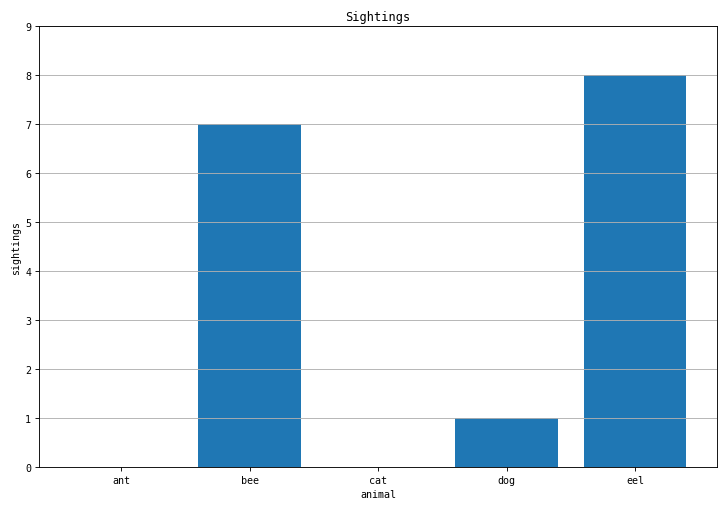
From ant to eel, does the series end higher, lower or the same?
higher
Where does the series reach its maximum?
eel
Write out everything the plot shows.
Title: Sightings
x-axis: animal, ticks ant bee cat dog eel
y-axis: sightings, ticks 0 1 2 3 4 5 6 7 8 9
Values:
0 7 0 1 8
